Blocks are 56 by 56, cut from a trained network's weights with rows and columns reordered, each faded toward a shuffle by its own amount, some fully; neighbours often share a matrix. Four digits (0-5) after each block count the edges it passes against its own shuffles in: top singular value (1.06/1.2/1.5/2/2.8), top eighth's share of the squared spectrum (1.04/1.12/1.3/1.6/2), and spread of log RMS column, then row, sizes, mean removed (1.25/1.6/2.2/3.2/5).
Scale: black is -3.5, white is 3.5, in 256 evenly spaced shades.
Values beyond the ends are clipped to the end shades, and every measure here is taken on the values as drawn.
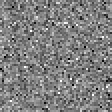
0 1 0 0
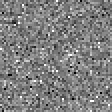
0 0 0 0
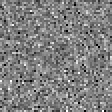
2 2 0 1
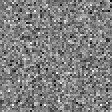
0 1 0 0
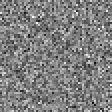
0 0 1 0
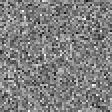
0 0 0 0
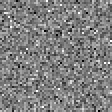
0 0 0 0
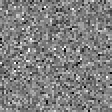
2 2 0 1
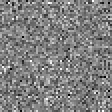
3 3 0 2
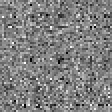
3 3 2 2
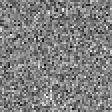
1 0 0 0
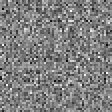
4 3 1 2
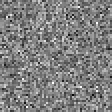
2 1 0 0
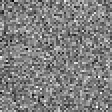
1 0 0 0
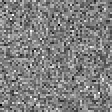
1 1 0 0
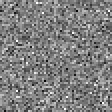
0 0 0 0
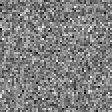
2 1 0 0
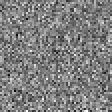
3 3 0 1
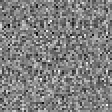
3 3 1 2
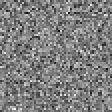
3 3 0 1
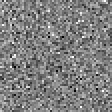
2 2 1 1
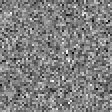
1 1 0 0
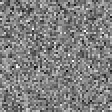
1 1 0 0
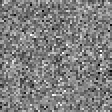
0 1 0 0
